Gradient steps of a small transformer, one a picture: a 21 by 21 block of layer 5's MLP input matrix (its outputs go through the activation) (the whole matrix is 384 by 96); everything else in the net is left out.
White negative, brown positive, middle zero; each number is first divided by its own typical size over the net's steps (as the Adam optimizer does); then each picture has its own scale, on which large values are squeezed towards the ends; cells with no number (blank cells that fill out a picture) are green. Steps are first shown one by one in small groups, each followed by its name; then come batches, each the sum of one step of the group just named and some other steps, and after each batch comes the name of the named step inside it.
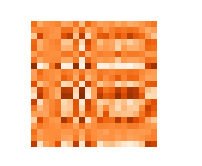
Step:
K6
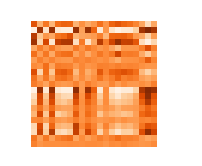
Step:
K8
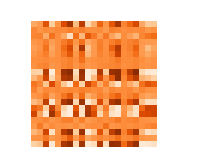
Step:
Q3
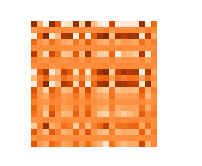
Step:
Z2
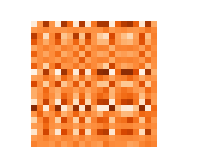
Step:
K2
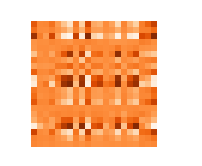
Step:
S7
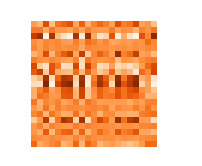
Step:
K6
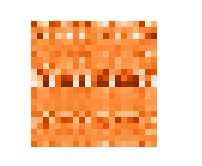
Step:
Z2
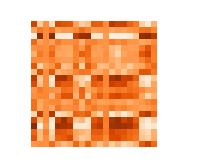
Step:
K6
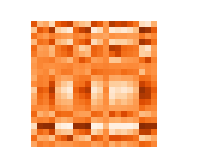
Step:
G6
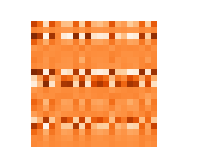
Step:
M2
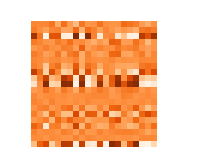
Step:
M2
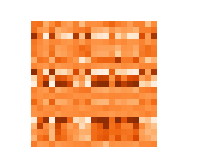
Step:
M2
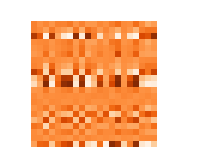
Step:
M2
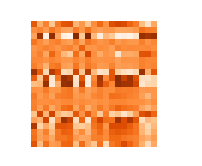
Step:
M2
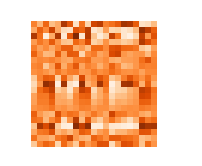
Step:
G6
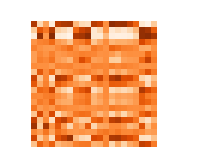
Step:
G6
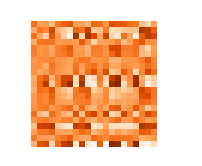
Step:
G6
